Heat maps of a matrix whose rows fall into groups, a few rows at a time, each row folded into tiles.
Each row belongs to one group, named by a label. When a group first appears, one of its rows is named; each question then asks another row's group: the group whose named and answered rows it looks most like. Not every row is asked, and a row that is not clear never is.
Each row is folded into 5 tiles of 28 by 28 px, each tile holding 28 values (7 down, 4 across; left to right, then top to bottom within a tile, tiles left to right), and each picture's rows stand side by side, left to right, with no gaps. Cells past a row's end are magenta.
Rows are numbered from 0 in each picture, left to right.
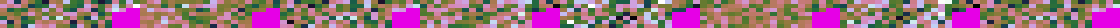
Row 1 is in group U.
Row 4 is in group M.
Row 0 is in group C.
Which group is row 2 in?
C
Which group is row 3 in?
M
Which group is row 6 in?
M
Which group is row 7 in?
C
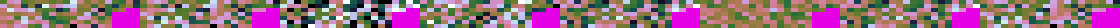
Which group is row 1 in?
U
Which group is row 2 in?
C
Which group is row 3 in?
M
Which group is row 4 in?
C
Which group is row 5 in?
M
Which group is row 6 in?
C
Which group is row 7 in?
U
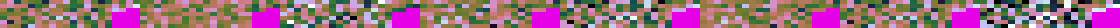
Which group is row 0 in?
C
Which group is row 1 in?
M
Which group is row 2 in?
M
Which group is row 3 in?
U
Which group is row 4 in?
C
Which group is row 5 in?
U
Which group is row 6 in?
C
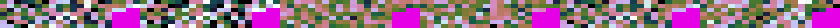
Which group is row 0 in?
C
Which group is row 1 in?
C
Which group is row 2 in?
M
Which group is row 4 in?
C
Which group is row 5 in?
M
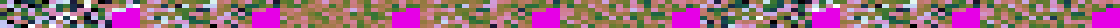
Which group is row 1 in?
U
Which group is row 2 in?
M
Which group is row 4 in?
M
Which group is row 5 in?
C
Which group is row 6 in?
U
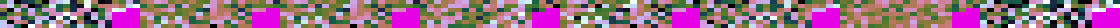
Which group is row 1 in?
U
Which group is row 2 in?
U
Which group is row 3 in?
M
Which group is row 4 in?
U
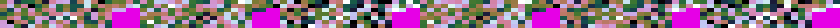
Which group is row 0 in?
C
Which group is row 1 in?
M
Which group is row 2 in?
C
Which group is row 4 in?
C
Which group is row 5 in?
C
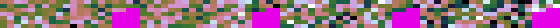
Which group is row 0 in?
U
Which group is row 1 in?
M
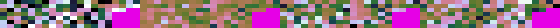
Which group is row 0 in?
C
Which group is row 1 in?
U
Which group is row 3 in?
M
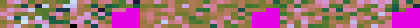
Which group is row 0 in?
U
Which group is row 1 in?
U
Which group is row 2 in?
M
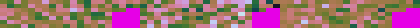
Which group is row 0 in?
M
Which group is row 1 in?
M
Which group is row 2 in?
U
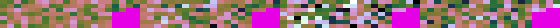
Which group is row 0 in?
M
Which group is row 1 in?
U
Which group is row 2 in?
U
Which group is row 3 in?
C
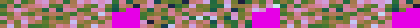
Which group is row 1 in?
C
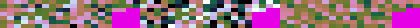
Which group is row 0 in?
U
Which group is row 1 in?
C
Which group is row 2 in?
M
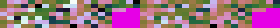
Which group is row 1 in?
U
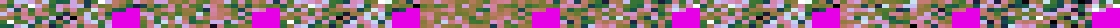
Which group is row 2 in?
M
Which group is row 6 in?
U
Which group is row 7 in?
C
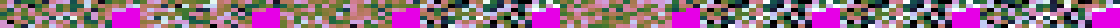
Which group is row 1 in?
U
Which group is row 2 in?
U
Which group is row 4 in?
M
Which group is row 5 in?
C
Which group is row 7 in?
C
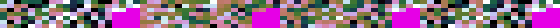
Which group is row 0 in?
C
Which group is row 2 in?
C
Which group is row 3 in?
C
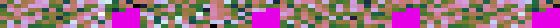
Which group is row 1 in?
U
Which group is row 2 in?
M
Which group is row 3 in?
M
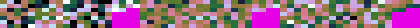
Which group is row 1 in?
C
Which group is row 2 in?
M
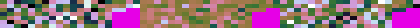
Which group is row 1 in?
U
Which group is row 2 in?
M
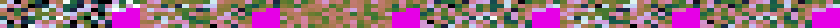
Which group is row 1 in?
U
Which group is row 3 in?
C
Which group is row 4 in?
U
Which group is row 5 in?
C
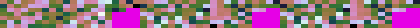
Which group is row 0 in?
M
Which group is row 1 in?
U
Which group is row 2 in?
U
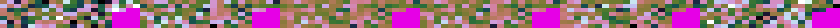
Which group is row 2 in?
U
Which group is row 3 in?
U
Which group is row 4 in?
U
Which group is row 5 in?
M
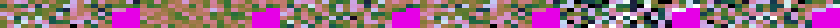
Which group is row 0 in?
U
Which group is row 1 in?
M
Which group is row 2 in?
M
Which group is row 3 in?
U
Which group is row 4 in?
C
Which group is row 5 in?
C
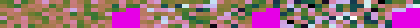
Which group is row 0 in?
M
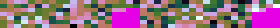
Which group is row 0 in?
U
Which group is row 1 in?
C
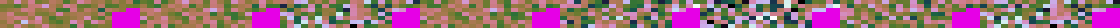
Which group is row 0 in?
U
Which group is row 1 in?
M
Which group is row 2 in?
U
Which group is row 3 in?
M
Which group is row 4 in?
C
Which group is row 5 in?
C
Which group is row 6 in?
M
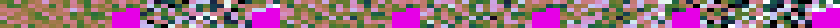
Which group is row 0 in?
M
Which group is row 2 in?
M
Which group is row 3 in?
M
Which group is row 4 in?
M
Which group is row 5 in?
C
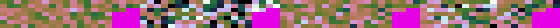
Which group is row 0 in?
M
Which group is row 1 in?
C
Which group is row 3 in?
U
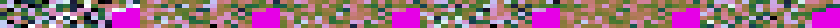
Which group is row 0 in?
C
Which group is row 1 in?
U
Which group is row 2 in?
U
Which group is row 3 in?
U
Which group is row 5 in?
M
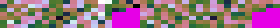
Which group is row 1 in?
M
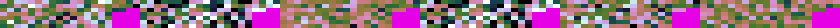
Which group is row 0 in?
M
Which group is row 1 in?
C
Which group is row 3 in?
C
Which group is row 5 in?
M
